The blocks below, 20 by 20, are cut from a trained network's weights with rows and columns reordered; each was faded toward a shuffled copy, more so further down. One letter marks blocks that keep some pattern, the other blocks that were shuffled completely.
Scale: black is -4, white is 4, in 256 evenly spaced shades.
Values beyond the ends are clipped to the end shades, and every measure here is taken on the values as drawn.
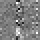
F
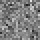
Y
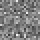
F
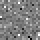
Y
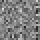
F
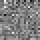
F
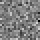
Y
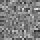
F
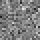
Y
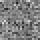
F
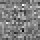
F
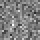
Y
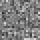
Y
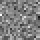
F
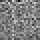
F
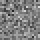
Y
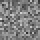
Y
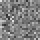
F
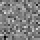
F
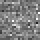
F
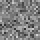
Y
